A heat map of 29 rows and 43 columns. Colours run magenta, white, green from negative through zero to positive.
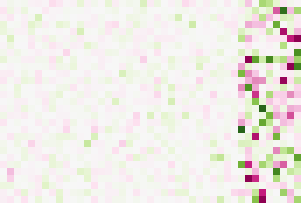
Stripes: none. Seam: vertical, 80% of the way across, the left part calmer. Average level on the scale: 50%. Histogram: heavy tails on both sides.
